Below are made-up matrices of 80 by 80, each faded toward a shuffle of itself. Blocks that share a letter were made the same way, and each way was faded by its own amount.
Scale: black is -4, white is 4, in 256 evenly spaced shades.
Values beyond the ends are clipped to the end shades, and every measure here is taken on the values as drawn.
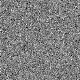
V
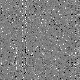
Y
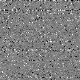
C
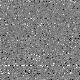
C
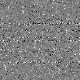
C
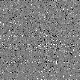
C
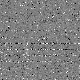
C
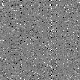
Y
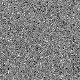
V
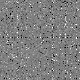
Y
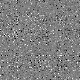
C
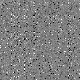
Y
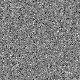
V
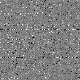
C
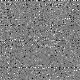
C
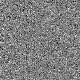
V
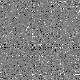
C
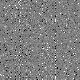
Y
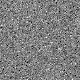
V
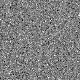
V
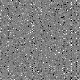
Y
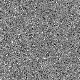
V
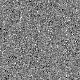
V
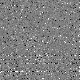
C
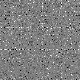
C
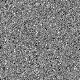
V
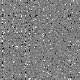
Y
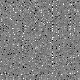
Y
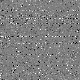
C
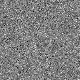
V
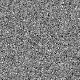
V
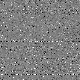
C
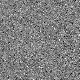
V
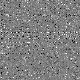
C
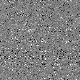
C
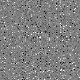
Y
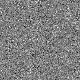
V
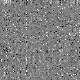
Y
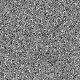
V
